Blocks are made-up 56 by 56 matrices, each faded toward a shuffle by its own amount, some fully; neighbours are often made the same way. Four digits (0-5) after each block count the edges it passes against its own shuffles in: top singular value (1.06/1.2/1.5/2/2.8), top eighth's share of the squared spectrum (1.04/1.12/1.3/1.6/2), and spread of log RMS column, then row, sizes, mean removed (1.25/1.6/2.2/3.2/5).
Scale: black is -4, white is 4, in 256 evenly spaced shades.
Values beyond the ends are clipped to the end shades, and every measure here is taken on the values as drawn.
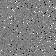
0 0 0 0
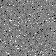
0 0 0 0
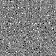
3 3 0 1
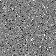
0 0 0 0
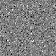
3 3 0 1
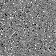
1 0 0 0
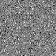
3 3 1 1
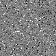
0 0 0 0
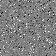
0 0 0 0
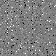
2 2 1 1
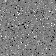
1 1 0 1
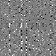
4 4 2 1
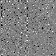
3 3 2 0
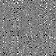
3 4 2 2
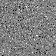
0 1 0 1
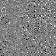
3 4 2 1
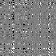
4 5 3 3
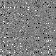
3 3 2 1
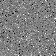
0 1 0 0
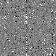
3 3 2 1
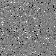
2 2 1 1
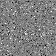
1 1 0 1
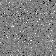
1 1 0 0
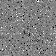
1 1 0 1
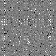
4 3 2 1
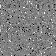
2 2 0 0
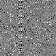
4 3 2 1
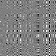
5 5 3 3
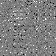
3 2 1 1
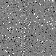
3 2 0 0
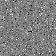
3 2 0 0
